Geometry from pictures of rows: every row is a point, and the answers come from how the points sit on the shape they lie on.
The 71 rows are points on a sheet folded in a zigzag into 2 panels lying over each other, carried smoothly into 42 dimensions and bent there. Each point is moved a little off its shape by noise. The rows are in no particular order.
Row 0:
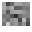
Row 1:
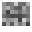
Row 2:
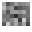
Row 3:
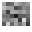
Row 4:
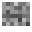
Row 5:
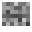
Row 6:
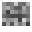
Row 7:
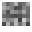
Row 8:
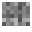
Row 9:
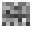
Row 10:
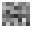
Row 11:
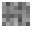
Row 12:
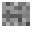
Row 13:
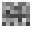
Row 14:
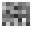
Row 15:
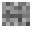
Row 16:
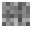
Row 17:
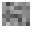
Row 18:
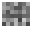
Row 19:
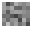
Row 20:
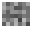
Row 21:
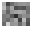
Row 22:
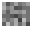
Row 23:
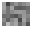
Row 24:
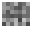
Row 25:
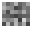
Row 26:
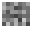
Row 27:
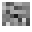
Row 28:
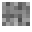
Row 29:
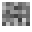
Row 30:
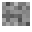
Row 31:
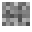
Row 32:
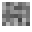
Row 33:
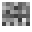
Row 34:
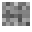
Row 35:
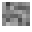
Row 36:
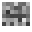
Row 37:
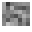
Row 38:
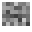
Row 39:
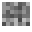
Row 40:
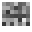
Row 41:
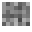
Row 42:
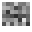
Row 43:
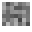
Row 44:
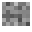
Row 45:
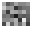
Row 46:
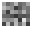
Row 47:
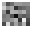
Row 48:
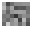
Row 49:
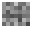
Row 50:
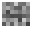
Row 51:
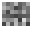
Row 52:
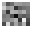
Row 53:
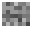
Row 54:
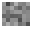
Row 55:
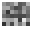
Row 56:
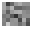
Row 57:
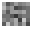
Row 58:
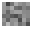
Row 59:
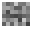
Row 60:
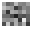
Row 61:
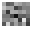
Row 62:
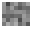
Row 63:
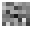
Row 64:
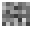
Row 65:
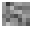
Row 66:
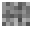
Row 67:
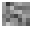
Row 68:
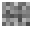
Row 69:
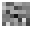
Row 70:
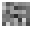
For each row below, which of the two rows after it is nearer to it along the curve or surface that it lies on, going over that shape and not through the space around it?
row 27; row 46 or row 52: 52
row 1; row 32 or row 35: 32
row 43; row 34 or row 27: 27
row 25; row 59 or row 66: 66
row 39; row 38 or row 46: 46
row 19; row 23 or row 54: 54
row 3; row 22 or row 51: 51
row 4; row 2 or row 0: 0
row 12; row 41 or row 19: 19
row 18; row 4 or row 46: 46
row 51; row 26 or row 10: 26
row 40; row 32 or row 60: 60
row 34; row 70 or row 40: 40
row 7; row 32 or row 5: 32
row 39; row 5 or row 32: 32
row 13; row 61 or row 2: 61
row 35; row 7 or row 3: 7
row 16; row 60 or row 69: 60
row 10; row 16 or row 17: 17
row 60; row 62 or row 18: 18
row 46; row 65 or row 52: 52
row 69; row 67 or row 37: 67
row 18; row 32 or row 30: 32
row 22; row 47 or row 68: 47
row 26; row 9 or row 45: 45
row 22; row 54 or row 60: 60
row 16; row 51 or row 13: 51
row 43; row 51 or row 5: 51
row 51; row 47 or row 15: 47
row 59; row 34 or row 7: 34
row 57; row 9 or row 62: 62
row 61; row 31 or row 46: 46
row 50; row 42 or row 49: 49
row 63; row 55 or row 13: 13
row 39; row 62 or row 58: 62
